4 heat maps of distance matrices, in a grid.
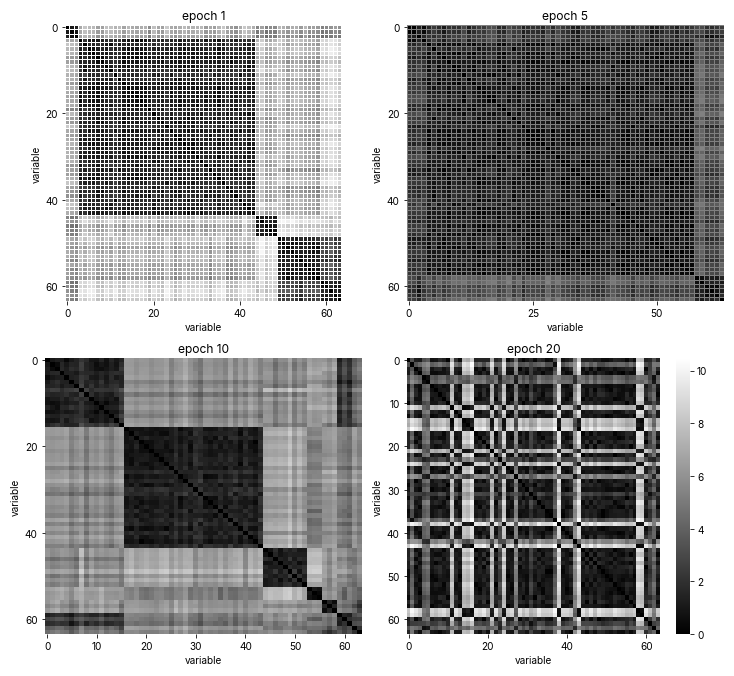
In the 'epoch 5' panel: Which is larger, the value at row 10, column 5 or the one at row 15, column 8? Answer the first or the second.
the first
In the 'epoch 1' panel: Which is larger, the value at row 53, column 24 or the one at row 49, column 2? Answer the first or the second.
the first
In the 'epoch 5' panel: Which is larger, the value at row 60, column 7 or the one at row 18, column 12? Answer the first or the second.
the first
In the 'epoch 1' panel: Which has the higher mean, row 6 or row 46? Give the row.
46
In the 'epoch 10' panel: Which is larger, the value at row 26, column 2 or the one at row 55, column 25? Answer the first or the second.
the first
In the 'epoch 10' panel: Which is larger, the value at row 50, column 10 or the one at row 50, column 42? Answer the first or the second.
the second
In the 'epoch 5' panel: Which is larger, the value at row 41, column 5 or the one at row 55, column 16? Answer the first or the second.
the first
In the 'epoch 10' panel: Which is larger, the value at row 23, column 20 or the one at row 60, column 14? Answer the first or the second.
the second
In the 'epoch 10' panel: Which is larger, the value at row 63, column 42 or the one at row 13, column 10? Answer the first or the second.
the first
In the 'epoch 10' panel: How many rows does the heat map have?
64
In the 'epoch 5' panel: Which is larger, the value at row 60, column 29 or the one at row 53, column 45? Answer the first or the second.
the first
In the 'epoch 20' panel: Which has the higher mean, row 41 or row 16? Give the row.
16
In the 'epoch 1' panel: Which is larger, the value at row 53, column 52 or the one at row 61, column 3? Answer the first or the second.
the second
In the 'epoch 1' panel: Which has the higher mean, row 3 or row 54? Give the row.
54
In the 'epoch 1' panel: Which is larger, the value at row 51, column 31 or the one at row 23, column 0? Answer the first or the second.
the second
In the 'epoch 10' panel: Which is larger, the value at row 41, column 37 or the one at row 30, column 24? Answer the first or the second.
the second
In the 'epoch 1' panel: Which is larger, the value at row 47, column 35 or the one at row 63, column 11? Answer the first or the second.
the second
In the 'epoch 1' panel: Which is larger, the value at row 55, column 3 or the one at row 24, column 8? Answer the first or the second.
the first
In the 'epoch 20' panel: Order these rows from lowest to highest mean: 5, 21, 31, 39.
39, 31, 5, 21
